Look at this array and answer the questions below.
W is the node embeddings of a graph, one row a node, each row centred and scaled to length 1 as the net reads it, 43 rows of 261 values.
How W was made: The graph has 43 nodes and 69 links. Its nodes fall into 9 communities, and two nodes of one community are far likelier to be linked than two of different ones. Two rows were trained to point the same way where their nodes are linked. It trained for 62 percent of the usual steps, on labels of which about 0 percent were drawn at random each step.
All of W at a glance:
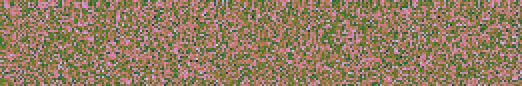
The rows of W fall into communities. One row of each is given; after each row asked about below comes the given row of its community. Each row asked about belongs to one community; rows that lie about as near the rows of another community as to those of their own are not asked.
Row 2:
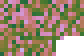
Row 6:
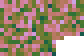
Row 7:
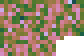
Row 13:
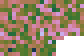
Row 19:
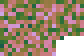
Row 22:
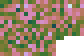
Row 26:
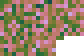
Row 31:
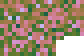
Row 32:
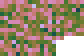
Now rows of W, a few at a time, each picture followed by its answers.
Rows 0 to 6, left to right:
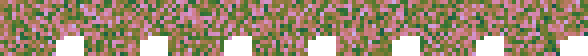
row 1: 32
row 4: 13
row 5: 26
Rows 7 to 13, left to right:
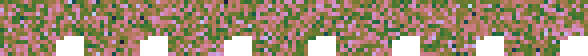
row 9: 19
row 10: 22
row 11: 31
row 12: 32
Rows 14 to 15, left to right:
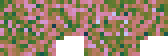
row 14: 26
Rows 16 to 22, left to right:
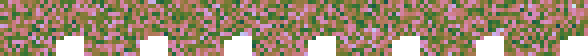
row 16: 31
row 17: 6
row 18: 31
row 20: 26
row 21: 6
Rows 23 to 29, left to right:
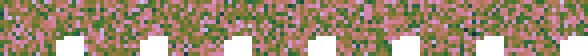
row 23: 22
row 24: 13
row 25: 19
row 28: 32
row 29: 7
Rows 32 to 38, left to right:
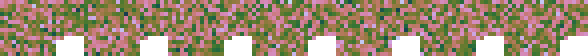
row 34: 13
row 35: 2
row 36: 6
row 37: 13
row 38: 2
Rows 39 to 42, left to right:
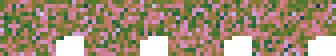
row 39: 26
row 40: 7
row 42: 32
